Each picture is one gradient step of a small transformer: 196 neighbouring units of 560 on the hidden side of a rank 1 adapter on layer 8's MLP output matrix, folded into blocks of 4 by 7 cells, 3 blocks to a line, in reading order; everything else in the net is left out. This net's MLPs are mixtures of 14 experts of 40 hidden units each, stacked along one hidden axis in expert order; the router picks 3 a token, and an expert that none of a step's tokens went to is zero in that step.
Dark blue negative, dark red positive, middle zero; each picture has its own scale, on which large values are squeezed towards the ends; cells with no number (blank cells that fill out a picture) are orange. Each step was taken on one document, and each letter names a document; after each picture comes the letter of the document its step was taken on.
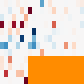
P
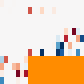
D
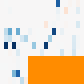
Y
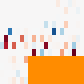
Y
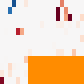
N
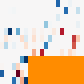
Y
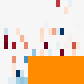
Y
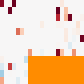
N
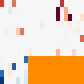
N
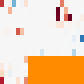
N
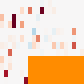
P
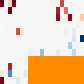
N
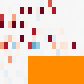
P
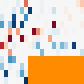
P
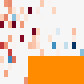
P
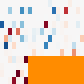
Y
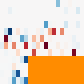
Y
